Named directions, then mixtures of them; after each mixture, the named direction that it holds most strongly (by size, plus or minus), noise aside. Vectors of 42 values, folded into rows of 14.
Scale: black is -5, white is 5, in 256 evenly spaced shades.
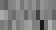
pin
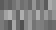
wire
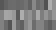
wire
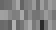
pin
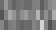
pin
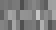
wire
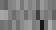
pin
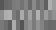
wire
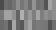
wire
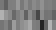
pin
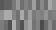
wire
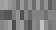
wire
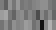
pin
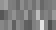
pin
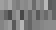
wire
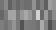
wire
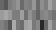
pin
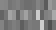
pin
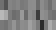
pin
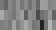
pin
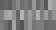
wire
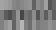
wire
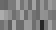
pin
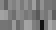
pin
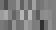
pin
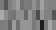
pin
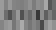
wire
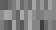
wire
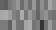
pin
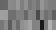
pin
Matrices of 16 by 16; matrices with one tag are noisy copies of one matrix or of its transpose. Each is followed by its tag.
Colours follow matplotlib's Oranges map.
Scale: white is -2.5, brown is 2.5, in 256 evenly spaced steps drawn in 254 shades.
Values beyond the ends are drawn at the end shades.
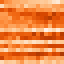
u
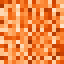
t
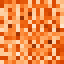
t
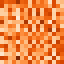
t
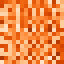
t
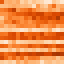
u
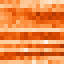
u
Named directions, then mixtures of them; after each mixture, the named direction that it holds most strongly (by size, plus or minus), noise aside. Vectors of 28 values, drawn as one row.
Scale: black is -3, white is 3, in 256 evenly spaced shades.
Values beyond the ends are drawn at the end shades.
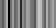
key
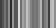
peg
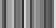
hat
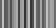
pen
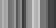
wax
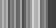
wax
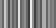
pen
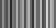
pen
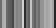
hat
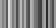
key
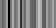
key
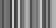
peg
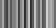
pen
